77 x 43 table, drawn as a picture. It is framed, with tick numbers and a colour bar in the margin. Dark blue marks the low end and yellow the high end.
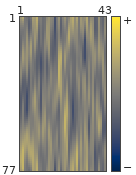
The halves do not mirror each other. The bottom left is the ninth with the highest average. The middle left is the ninth with the lowest average. The grain runs up and down.
